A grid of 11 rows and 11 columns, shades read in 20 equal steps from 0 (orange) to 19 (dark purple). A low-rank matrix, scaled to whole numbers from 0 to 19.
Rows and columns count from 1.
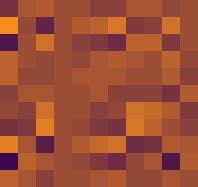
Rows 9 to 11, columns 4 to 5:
9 7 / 9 10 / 9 9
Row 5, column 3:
10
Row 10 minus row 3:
2 -3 4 0 -1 0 0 4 2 5 -2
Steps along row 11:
up up down same down down up same down up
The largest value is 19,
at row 10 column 1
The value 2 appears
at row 8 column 3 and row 9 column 1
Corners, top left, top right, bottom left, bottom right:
13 9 6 9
